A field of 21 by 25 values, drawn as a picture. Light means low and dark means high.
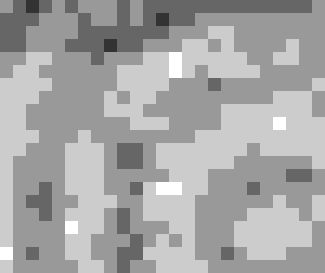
The top left is the ninth with the highest average. The middle left is the calmest part. Concentric rings centre on the bottom right. The top part is higher, up to a seam about 20% of the way down.
